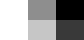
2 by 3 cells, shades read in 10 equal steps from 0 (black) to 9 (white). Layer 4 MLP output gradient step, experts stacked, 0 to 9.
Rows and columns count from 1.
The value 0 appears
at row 1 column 3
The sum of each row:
14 18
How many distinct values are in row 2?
3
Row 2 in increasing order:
2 7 9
